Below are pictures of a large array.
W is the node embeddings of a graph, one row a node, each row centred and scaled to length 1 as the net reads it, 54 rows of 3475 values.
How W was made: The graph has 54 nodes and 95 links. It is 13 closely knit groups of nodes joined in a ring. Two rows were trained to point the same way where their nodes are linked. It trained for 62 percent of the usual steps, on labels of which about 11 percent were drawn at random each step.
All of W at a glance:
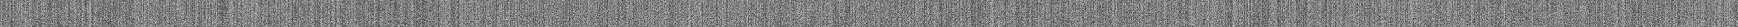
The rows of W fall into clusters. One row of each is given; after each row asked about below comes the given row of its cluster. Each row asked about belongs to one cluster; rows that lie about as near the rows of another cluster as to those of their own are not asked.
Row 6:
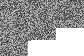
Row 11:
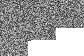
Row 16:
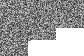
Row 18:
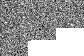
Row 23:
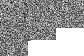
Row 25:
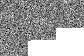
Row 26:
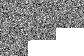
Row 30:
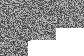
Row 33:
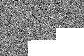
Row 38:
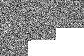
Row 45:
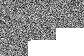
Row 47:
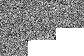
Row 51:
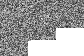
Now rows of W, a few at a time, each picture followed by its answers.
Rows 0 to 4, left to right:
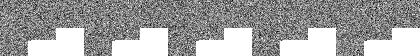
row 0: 6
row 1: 38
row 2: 18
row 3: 33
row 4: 25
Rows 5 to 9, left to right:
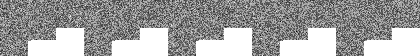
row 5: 26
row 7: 30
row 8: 6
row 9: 30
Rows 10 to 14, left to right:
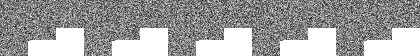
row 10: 18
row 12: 11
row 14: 45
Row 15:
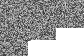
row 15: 30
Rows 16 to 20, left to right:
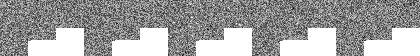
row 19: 30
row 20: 45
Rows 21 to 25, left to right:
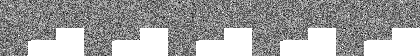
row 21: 23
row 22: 16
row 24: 25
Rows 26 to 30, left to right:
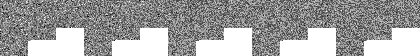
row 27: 18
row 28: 11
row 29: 6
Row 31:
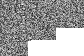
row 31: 18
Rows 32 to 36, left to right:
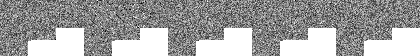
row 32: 47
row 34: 25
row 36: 26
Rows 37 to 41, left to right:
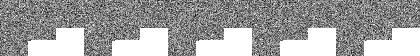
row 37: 23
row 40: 25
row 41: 33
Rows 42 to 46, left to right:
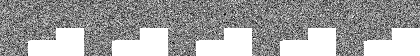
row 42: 51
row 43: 51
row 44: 51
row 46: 47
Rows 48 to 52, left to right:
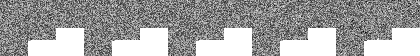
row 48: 16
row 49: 33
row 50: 26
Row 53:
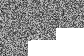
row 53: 26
